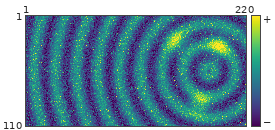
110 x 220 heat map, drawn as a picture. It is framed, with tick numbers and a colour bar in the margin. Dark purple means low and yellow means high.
Seam: none. Slope: none. Rings: centred on the middle right. Ninth with the highest average: top right. Bumps: three.
